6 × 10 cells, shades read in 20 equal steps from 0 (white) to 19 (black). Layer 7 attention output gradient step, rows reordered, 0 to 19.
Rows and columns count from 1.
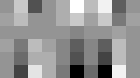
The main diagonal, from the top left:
8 5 8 7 9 19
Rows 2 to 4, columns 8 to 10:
4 10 7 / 8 7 8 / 12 5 8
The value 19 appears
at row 6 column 6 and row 6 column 8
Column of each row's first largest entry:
3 9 6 6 8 6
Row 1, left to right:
8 4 13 8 6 0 5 1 12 8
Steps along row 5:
up down same up up down up down up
